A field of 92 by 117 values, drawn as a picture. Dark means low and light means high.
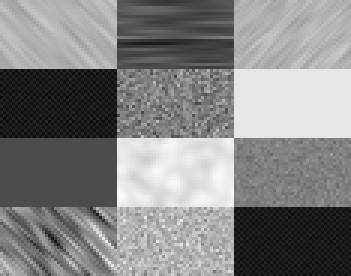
It is made of 4 by 3 panels. Panel 1,1: high, slanting down to the right, faint in contrast. Panel 1,2: low, streaked across. Panel 1,3: high, slanting up to the right, faint in contrast. Panel 2,1: very low, checkered, faint in contrast. Panel 2,2: middling, fine-grained. Panel 2,3: very high, flat. Panel 3,1: low, flat. Panel 3,2: very high, blotchy, faint in contrast. Panel 3,3: middling, fine-grained, faint in contrast. Panel 4,1: middling, slanting down to the right, strong in contrast. Panel 4,2: high, fine-grained. Panel 4,3: very low, checkered, faint in contrast.
